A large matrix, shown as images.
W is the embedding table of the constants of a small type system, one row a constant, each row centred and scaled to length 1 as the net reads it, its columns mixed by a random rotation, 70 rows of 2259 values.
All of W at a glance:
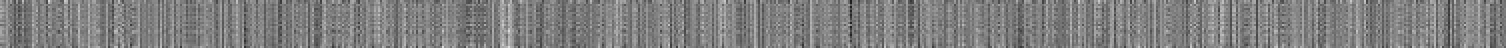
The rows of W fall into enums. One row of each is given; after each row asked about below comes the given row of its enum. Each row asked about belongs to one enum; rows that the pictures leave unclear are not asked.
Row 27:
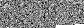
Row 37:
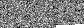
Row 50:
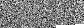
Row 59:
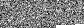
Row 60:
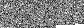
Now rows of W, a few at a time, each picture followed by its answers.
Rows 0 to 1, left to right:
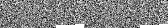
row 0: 50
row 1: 50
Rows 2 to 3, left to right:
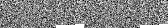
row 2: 50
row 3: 50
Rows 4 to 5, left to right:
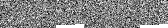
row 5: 50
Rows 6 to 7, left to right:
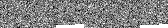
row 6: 37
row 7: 60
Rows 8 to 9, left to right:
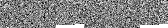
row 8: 27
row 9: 50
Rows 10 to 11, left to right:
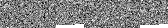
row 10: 27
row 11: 59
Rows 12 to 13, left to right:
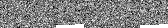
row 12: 37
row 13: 59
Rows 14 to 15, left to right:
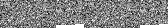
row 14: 59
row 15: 59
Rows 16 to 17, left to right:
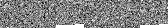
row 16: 27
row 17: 59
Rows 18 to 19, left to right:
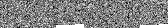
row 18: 37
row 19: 27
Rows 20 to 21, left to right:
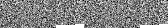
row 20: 50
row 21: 50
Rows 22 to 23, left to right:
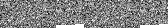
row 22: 59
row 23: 59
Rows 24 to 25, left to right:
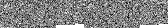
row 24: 60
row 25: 27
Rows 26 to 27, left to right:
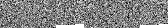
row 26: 50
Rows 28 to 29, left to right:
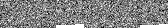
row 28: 59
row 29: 37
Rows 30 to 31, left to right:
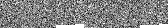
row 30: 50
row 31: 60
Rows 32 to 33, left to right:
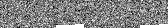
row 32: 37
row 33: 59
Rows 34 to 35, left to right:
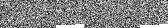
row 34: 59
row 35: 50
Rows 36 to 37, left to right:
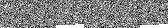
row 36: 60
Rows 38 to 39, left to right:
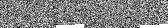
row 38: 37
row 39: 50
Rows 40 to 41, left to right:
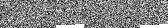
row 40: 59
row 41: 50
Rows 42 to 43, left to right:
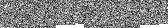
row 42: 60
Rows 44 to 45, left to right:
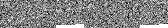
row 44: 59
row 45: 27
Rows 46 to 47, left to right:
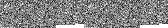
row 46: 60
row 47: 60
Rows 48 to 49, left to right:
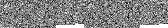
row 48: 60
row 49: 27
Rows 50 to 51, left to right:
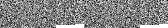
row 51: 50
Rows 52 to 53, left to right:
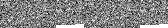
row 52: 59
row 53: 59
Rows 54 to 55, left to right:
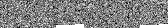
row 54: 37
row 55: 27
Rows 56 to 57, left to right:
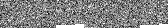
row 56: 59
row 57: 60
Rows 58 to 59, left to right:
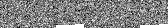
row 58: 37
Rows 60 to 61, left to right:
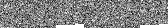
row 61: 59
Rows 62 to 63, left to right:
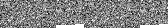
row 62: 59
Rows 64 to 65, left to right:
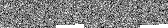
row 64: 60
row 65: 37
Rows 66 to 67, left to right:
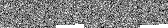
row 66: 60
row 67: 37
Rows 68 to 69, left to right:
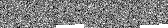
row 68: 37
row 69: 60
